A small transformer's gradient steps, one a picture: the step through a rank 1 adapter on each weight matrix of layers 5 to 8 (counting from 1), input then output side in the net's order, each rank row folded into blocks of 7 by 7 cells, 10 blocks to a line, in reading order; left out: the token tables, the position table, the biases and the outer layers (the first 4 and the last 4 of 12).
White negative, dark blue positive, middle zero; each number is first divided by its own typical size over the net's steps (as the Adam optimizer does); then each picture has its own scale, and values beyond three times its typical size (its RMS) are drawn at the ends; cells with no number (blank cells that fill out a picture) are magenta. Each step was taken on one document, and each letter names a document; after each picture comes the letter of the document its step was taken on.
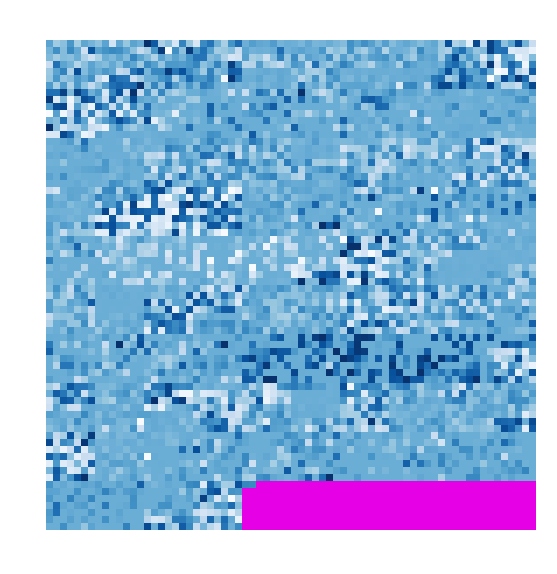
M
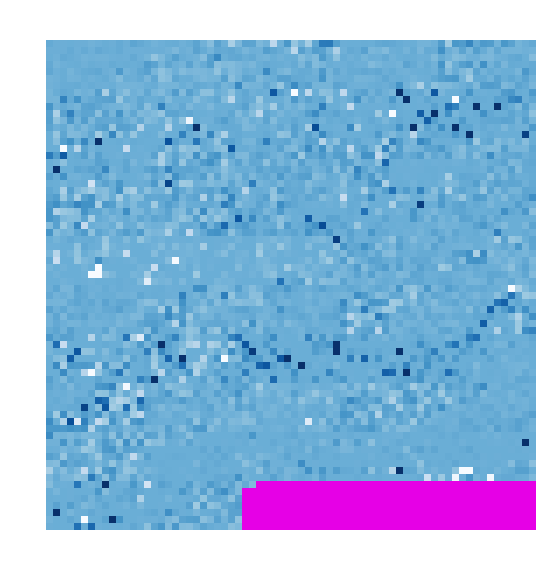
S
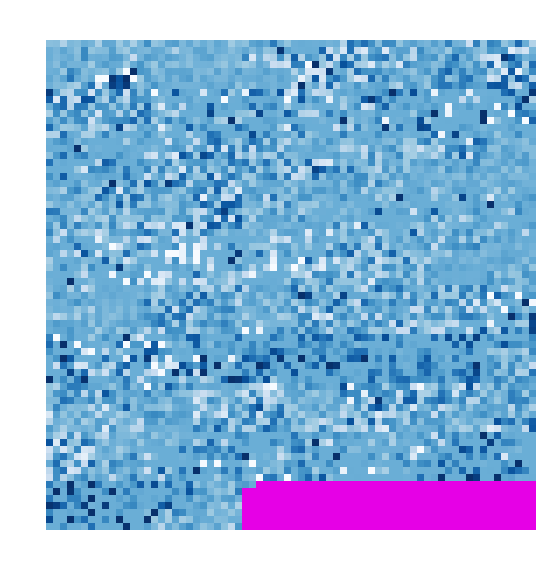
M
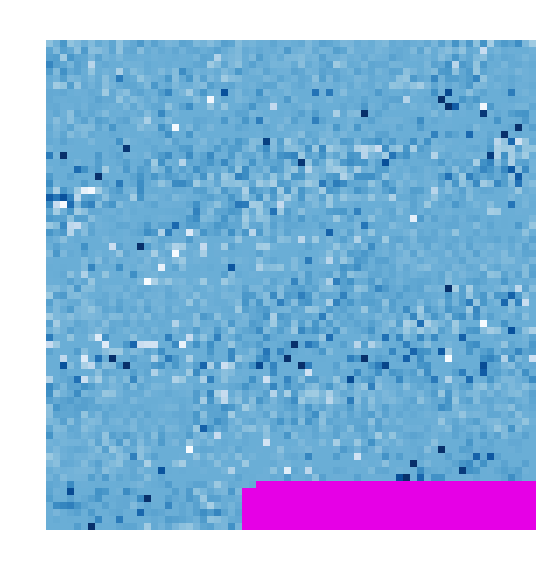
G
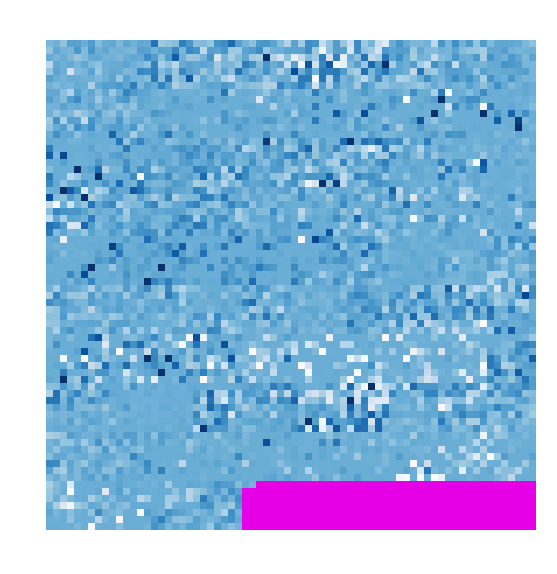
G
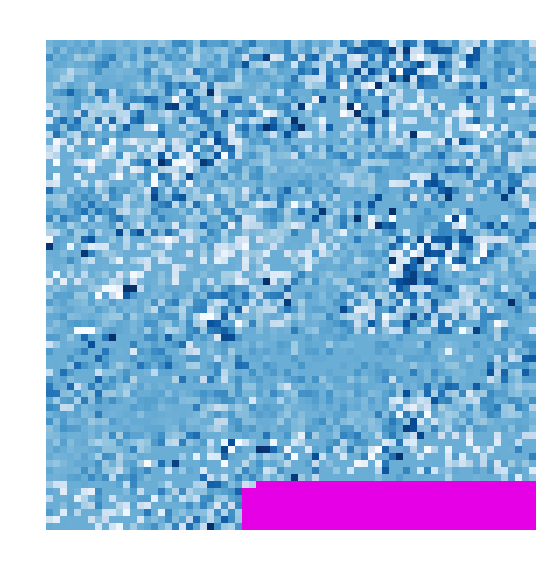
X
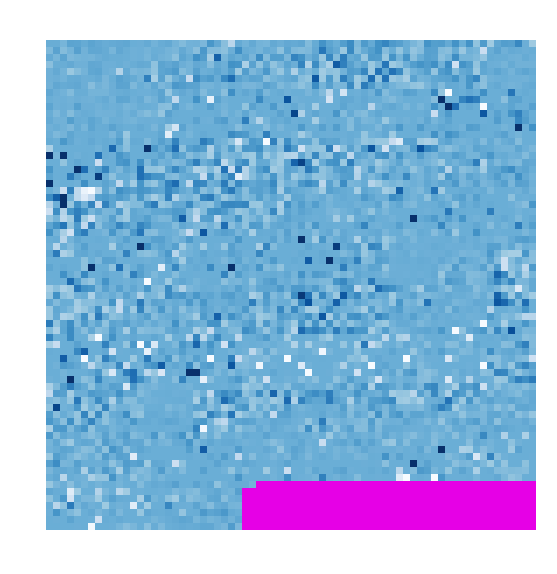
G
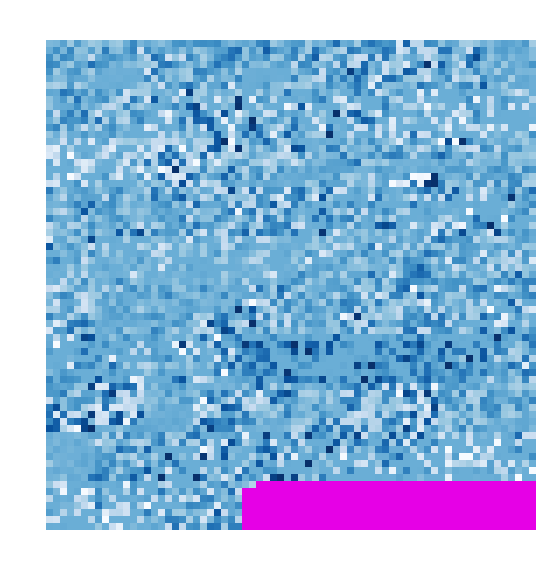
X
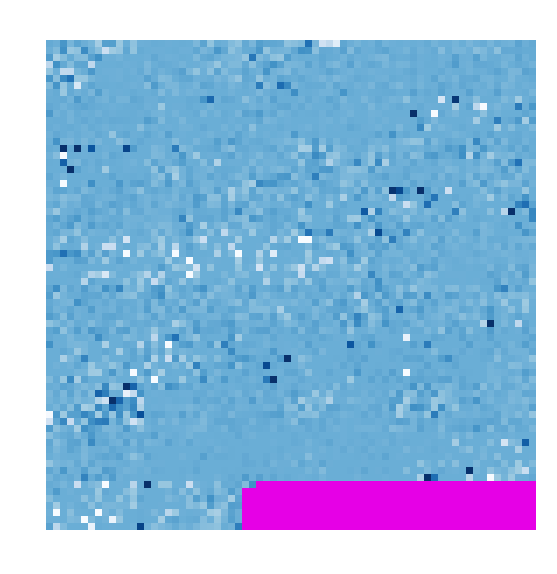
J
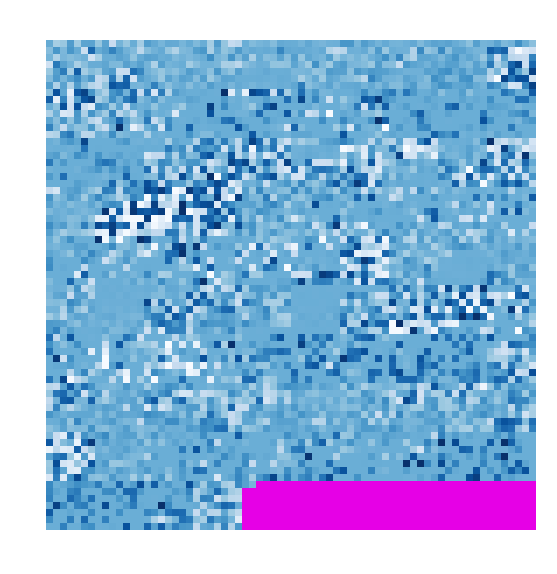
M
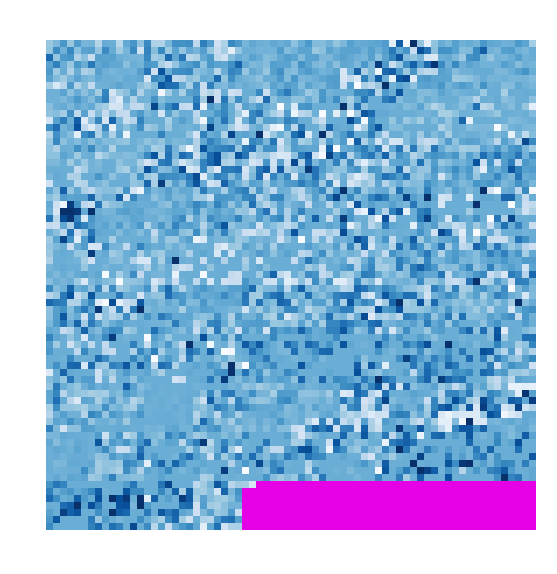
X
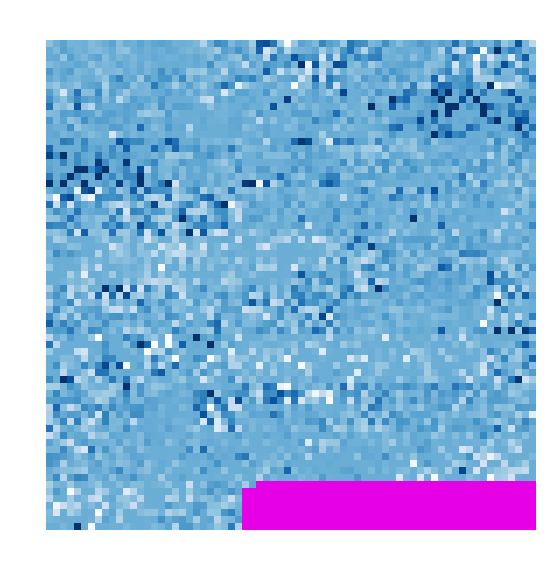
G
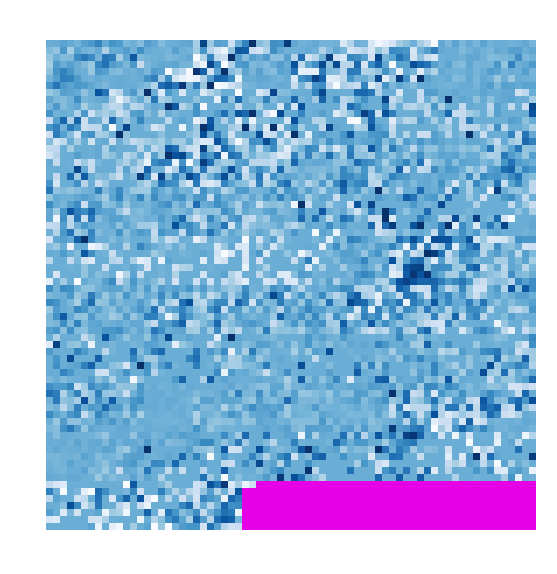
X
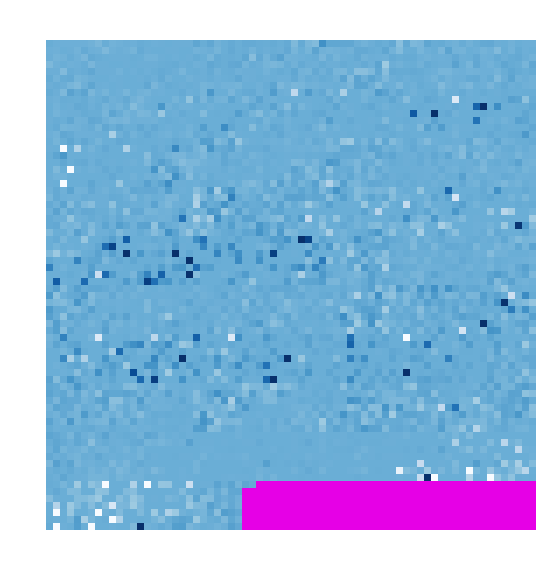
J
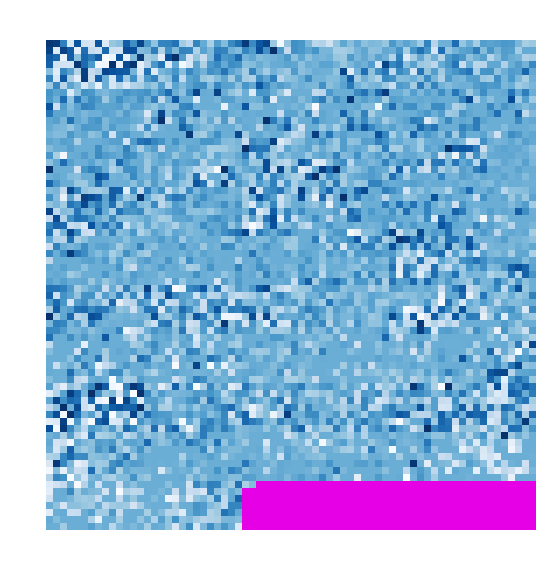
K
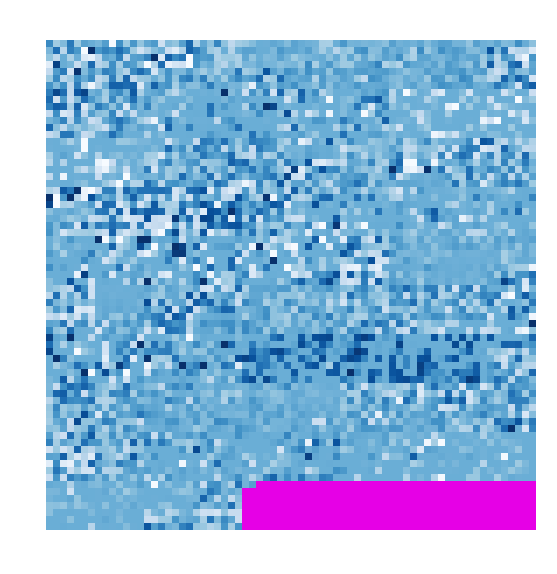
M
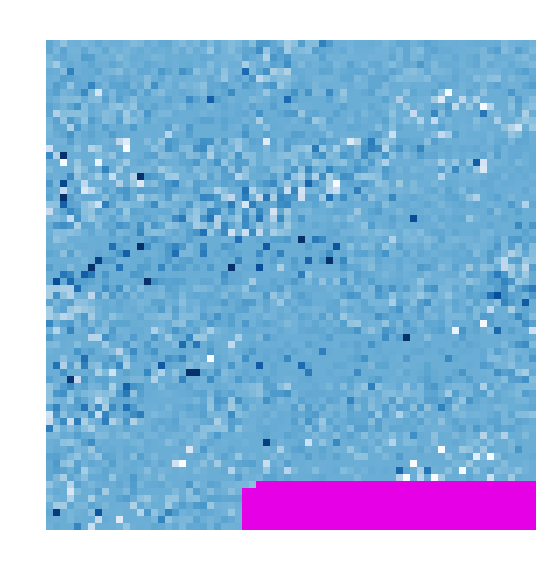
G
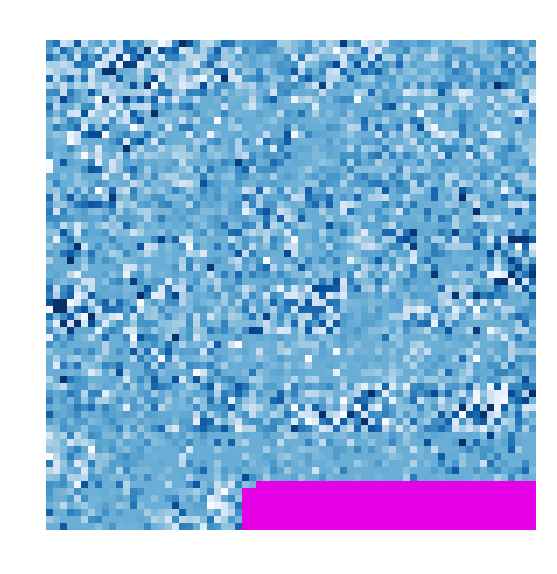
K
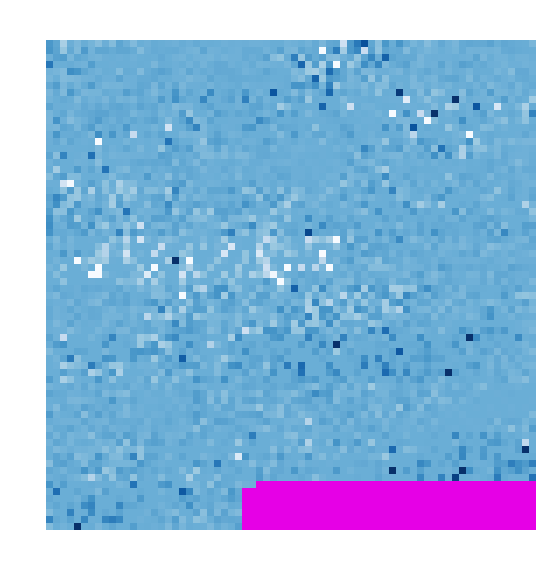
S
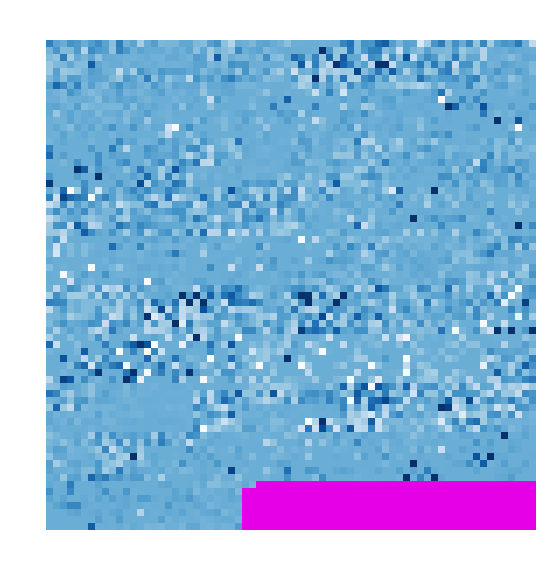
G
